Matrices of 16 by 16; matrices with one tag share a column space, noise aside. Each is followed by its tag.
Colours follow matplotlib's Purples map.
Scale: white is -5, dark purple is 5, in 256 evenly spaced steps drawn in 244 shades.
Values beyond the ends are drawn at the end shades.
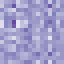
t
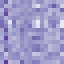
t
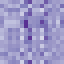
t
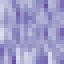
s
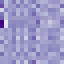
t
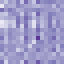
t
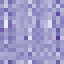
t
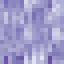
s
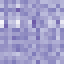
t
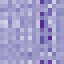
t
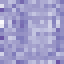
t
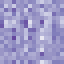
t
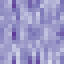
s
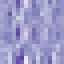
s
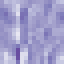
s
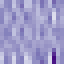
s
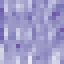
s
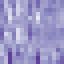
s
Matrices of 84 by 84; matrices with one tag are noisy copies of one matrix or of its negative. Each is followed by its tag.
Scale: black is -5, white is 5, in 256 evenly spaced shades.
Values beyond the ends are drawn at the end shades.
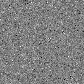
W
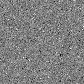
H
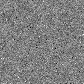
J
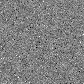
J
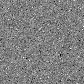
H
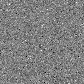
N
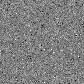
N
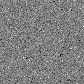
H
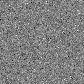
W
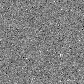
H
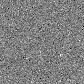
H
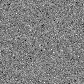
N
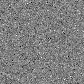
W
